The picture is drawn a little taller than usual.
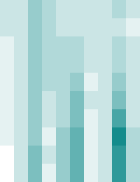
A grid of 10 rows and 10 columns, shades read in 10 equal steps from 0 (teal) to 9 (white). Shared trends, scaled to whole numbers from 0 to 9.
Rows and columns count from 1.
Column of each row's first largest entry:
1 10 1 1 1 1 1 1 1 1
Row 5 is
8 7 5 6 6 5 8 7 5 7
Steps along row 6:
down down up down down up same down up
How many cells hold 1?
2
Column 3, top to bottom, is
5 5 5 5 5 5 5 5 4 4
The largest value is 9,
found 2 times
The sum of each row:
66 68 65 65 64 62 61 57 57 58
